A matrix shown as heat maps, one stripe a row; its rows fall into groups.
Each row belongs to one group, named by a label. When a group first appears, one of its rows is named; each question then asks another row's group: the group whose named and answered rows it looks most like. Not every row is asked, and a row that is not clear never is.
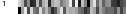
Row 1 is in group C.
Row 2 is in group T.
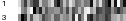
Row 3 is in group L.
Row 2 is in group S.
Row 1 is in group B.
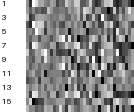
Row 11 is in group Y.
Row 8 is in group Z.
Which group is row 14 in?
C
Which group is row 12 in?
L
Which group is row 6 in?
L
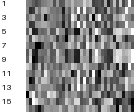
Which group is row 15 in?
C
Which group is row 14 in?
T
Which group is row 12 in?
L
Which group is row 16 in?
B
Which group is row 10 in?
S
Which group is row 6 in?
Z
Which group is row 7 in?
B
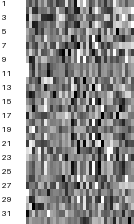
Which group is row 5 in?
B
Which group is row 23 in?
B
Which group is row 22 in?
S
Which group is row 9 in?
L
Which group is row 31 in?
T
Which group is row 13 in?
Y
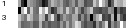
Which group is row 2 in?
T
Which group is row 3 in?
B
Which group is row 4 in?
S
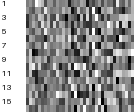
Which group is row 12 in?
B
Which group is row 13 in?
Y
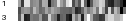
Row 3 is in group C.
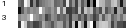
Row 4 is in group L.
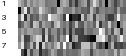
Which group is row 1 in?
Z
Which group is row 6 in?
S
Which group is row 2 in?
T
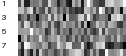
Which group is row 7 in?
C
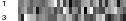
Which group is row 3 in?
C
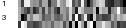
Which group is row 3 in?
L
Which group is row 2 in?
B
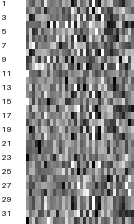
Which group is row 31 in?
C
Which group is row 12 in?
Z
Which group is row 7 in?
T
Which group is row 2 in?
Y
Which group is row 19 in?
L
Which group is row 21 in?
B
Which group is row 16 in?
C
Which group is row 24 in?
Y
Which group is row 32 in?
T
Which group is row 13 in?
Z
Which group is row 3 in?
L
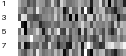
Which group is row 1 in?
B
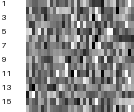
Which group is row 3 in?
Y
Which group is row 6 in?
C
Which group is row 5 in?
S
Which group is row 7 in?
Y
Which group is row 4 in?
L
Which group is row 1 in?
S
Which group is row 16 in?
S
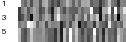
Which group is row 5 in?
L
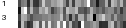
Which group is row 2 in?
T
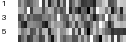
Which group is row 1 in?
S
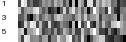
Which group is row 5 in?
Z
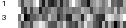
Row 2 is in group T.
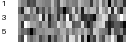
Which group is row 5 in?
B
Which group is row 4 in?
C
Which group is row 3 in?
S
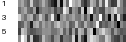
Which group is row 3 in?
B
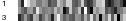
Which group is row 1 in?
C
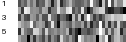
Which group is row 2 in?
C
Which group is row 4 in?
B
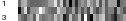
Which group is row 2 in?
T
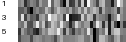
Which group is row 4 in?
B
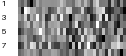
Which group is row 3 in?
B
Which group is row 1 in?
B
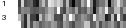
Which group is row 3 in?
B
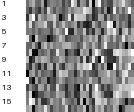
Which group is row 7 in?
B
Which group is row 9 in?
L
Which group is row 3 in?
T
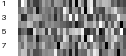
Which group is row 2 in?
Y
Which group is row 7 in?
Z
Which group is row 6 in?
Y
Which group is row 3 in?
L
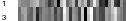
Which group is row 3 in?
Y
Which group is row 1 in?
Z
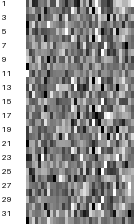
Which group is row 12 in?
Y
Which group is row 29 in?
L
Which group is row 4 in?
T
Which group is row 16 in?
Y
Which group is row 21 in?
T
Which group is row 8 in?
L
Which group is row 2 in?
Y
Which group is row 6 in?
Y
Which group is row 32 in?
T
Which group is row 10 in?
T
